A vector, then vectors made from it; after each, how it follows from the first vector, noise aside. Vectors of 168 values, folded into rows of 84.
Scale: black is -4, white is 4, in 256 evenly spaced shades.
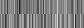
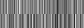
negated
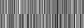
negated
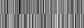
copied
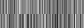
negated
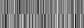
copied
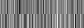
copied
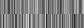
wrapped around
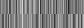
wrapped around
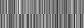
negated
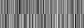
copied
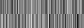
wrapped around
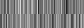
wrapped around
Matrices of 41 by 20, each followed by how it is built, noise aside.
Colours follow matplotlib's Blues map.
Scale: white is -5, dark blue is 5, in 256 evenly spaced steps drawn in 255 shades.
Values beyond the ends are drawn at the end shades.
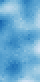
smooth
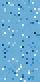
sparse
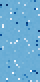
sparse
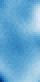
smooth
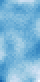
smooth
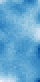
smooth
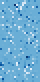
sparse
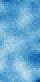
smooth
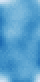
smooth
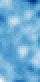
smooth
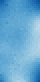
smooth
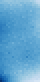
smooth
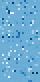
sparse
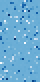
sparse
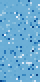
sparse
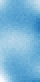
smooth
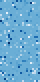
sparse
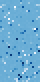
sparse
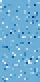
sparse
